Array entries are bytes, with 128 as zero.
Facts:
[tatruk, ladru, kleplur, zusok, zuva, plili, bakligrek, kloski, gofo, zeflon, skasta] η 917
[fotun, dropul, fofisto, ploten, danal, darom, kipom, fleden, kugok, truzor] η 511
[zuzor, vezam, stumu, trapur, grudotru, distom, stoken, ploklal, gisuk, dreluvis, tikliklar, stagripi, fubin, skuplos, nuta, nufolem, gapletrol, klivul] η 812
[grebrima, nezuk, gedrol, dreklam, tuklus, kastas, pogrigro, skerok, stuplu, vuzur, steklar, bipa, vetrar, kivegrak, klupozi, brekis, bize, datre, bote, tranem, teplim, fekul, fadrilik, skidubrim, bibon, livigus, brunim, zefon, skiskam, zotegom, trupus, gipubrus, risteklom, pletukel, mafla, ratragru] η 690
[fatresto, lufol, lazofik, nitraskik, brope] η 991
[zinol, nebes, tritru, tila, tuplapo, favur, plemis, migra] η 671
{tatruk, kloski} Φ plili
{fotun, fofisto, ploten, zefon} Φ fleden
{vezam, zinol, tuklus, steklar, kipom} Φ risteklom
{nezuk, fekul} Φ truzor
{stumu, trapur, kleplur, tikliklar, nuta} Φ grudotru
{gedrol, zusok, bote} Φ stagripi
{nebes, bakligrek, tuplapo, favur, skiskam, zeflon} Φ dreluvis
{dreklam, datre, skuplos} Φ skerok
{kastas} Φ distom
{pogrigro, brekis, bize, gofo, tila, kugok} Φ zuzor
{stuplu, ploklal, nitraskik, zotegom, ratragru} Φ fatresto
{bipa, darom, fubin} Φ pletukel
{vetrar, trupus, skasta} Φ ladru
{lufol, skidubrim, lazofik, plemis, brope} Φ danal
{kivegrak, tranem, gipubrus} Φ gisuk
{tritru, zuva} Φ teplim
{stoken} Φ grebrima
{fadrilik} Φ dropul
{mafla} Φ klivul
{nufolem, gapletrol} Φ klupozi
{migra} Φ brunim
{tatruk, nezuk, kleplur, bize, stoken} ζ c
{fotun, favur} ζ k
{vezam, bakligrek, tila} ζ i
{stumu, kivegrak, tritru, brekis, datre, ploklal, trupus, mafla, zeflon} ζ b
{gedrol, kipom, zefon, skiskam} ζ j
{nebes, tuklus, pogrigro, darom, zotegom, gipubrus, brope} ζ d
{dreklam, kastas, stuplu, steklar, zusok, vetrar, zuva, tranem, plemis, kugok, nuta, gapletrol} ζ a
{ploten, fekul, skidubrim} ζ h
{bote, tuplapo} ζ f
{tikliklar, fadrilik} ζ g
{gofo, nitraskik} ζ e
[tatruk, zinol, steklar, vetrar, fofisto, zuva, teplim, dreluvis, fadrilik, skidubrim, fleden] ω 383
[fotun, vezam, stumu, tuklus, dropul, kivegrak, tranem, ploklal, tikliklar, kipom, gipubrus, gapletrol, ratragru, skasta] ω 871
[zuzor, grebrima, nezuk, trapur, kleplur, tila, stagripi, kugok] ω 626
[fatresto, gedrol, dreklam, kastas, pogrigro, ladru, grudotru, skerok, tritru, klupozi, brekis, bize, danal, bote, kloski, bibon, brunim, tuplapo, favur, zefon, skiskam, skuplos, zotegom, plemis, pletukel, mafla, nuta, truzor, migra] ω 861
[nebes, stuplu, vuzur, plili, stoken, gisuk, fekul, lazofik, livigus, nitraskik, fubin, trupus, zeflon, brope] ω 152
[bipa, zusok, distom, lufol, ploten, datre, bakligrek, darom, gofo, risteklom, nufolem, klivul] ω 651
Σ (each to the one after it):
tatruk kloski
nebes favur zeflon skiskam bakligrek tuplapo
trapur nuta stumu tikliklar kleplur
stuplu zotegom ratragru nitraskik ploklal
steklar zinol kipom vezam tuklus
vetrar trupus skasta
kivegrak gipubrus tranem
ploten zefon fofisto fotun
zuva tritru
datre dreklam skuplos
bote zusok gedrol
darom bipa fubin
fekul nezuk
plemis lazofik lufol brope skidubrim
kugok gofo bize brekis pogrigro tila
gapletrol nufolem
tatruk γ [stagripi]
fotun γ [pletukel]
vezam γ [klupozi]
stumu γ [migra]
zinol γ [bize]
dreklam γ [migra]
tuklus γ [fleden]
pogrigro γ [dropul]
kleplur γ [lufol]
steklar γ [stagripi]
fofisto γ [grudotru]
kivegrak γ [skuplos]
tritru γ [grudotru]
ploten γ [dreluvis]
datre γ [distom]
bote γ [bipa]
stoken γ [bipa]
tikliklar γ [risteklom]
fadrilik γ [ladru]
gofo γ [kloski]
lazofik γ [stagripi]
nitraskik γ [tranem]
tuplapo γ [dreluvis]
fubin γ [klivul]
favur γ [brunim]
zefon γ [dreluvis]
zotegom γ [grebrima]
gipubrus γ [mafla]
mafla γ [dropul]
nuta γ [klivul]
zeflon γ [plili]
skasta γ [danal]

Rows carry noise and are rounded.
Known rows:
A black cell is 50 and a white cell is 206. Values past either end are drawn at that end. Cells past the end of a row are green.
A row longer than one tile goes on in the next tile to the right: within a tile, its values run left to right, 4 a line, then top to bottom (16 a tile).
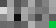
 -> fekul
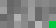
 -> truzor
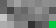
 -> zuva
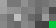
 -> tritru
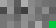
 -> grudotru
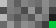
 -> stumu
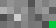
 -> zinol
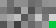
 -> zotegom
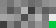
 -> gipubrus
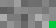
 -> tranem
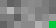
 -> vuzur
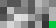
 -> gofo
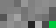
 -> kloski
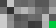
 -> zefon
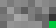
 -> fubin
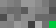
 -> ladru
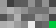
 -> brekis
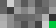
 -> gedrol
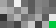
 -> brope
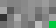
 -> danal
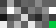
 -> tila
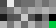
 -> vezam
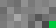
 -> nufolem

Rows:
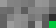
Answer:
skasta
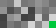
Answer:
tuklus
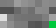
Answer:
gapletrol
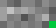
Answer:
trupus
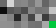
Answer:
kleplur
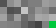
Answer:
steklar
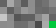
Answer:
fadrilik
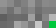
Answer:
dropul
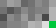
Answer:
fotun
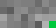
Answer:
kastas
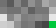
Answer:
kugok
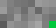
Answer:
fofisto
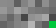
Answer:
mafla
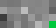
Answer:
risteklom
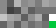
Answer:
darom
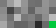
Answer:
plemis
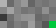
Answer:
migra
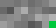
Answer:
dreklam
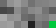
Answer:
zusok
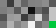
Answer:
pogrigro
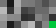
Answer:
tuplapo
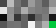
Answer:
skidubrim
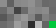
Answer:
stagripi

